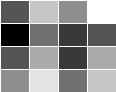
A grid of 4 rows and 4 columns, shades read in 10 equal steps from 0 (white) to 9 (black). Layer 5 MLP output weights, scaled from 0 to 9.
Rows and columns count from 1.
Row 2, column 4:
6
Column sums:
25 11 23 11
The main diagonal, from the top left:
6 5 7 2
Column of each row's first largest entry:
1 1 3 3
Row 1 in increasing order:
0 2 4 6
